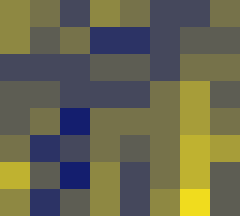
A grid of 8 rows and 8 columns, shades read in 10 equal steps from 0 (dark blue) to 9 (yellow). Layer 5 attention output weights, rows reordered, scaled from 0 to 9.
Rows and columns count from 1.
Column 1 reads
5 5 2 3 3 4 7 5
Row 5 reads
3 4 0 4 4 4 6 4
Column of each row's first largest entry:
1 1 7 7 7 7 1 7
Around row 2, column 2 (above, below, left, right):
4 2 5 4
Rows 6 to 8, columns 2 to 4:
1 2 4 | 3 0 5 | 1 3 5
